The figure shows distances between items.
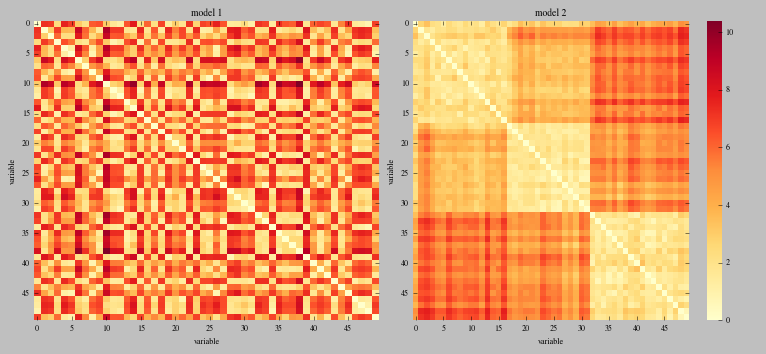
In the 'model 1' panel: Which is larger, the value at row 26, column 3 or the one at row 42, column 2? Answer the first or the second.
the first
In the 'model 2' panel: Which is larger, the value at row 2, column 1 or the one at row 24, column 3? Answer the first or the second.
the second
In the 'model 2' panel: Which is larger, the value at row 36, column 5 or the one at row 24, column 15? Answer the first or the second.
the first
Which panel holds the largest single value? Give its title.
model 1
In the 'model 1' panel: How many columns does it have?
50
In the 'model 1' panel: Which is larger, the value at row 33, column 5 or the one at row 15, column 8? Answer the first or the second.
the second
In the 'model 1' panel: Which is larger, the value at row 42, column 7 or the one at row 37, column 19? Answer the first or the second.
the second
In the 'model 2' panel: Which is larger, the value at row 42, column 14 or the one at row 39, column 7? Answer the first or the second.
the second
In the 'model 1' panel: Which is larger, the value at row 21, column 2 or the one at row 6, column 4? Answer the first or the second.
the second
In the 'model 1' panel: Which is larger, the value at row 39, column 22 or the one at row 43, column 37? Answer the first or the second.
the first
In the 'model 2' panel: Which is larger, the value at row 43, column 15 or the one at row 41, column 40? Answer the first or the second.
the first
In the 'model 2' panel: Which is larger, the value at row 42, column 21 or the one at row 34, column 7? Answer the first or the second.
the second
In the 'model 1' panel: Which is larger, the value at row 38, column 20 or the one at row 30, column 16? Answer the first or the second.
the first
